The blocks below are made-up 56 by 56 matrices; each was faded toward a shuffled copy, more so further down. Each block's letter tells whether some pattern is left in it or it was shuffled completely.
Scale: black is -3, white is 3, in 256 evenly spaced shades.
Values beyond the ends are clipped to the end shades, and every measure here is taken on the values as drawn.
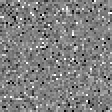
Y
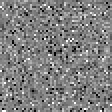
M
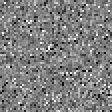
Y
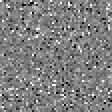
M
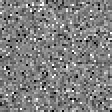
Y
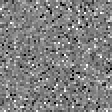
Y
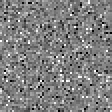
M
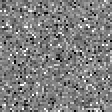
Y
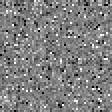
M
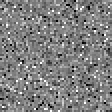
Y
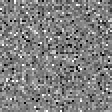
M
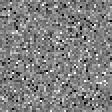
Y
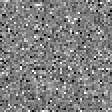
M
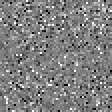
M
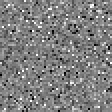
Y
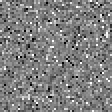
Y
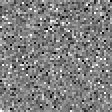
Y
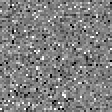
Y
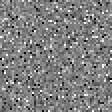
Y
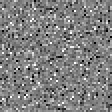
Y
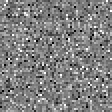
Y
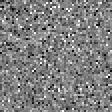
Y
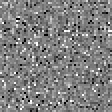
M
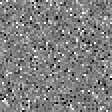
Y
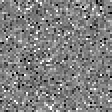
Y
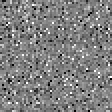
M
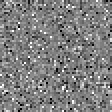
M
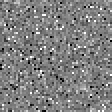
Y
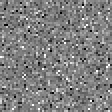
Y
